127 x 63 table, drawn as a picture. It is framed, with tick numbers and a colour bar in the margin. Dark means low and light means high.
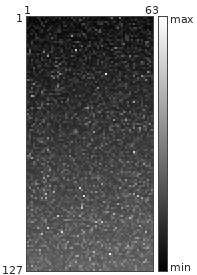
No regular stripes run through it. Values rise toward the bottom. No row or column stands out.
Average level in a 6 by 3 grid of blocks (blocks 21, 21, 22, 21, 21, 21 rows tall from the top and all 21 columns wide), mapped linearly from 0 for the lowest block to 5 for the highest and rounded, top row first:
000
111
222
333
444
555
